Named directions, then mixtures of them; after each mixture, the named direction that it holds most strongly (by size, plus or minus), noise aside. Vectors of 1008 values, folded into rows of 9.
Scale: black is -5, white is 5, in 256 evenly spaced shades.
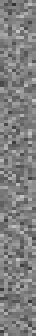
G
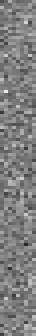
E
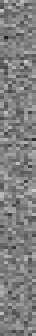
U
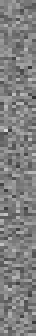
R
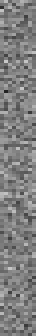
U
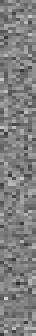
E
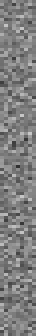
G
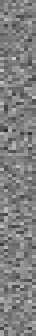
R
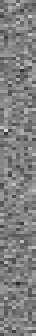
R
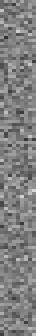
U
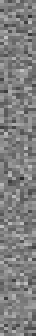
E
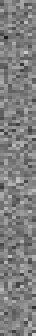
U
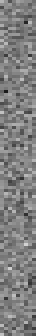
E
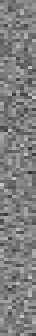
R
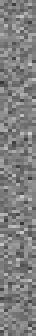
G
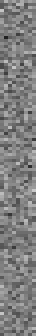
U
